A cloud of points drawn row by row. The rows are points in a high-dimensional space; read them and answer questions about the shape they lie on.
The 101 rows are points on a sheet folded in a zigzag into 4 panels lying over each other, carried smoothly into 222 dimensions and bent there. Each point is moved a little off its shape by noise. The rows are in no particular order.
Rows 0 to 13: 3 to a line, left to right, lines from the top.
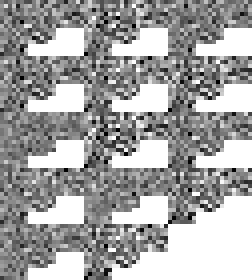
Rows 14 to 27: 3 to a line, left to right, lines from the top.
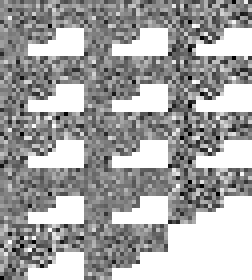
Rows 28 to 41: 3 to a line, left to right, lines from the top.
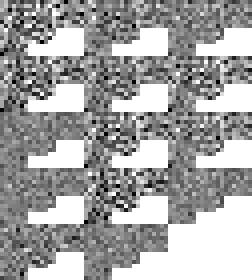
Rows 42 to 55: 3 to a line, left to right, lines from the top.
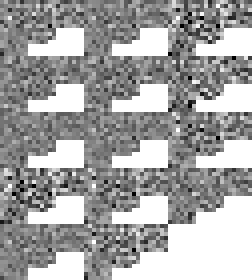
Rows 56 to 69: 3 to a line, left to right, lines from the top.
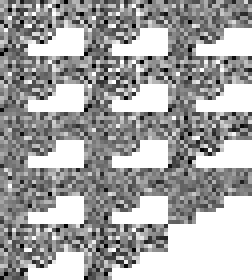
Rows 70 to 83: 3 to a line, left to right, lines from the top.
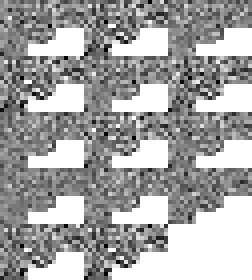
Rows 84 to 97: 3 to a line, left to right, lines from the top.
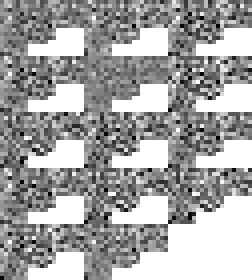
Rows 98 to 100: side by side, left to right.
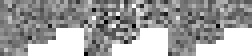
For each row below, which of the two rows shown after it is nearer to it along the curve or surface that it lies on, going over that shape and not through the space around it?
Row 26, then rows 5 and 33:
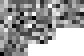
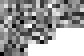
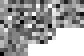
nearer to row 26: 33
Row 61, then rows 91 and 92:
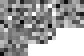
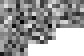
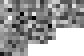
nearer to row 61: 91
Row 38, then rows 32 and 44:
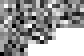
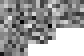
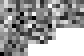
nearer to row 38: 32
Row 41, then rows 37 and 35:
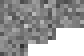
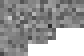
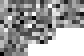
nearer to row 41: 37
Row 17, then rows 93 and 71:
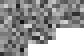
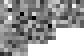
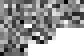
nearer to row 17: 71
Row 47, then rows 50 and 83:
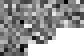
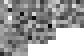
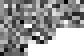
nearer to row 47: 83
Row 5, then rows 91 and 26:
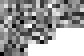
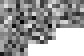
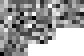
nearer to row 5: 91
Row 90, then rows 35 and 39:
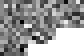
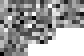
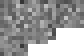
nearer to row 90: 39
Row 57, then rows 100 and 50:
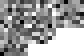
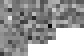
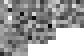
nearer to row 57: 100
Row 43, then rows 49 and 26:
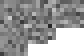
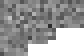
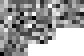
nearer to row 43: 49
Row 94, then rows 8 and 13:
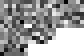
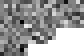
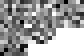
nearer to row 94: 13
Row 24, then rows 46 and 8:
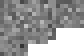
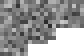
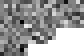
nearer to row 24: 8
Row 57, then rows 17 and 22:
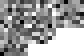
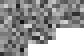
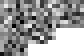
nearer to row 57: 22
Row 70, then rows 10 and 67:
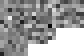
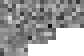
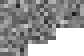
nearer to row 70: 10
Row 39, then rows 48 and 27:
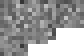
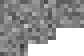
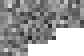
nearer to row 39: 48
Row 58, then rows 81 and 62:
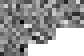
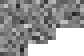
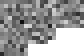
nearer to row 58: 81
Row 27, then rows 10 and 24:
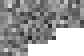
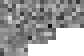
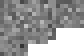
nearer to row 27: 10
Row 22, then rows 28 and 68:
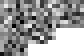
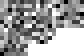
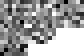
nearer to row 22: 28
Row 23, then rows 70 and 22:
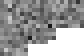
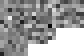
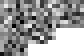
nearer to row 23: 70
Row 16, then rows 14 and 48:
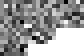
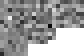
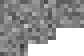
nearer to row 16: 48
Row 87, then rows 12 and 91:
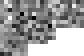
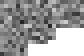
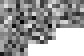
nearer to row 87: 91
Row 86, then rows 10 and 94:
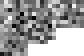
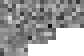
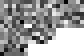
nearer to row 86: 10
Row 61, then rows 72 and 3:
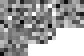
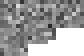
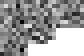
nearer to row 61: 72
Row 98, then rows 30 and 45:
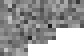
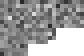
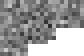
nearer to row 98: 45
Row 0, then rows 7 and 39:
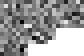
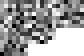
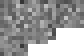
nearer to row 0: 39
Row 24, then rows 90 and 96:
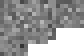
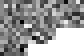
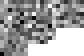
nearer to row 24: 90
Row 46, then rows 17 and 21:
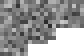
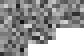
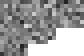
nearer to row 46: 17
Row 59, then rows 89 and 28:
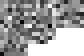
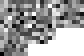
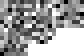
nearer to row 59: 28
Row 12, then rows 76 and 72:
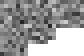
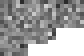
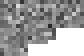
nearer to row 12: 72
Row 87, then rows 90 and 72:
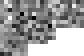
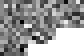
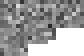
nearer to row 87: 72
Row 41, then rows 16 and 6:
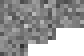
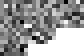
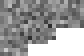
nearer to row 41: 16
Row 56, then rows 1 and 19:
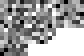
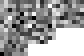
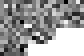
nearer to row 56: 1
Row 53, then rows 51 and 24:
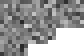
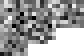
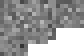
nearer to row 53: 24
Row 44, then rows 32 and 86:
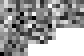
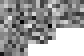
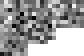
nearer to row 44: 86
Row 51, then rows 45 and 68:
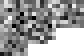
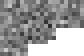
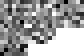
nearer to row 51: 45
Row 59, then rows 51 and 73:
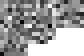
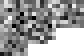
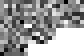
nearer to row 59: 51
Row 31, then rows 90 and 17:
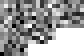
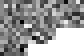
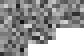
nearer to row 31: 17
